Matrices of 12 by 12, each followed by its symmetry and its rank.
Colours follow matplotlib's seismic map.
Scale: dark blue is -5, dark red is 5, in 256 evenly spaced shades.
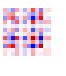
symmetric, rank two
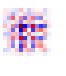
symmetric, rank two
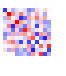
symmetric, full rank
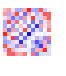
symmetric, full rank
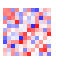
symmetric, full rank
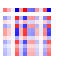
neither, rank one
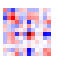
symmetric, rank two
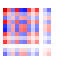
symmetric, rank one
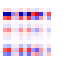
neither, rank one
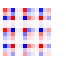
symmetric, rank one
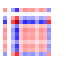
symmetric, rank one
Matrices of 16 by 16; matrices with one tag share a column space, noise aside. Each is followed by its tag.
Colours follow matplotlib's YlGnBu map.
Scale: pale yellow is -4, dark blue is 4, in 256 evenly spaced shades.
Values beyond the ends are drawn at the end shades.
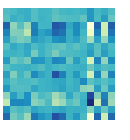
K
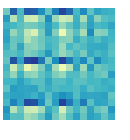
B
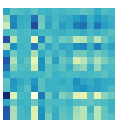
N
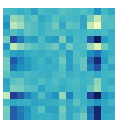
N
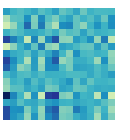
N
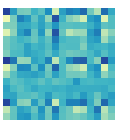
B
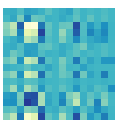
K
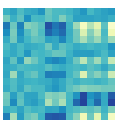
K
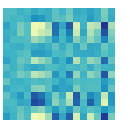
K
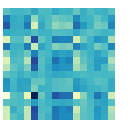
N
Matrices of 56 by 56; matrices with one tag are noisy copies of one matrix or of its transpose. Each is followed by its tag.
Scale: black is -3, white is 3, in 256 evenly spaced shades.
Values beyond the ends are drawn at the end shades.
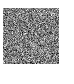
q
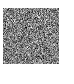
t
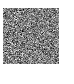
t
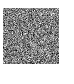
q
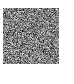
t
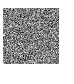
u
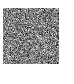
q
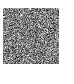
u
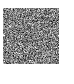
u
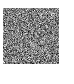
q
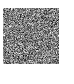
u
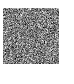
u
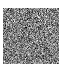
t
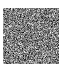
u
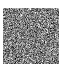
u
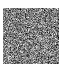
q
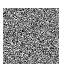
t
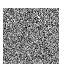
t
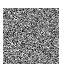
t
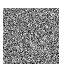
q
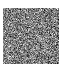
q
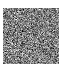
t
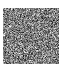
u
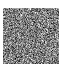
u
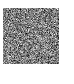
q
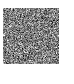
u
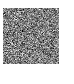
t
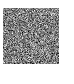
q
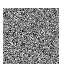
t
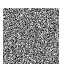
u
